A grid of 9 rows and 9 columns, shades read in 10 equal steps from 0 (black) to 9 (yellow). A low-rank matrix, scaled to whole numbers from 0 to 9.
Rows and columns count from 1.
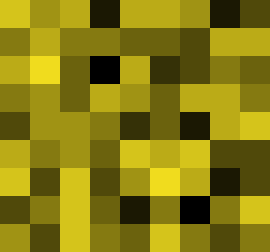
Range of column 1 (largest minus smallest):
5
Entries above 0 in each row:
9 9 8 9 9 9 9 8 9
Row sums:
46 47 41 51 42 51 48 39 47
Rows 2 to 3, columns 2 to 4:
7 5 5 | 9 4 0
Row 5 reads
3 6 6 5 2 4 1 7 8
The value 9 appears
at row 3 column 2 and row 7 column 6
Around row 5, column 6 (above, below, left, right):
4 7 2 1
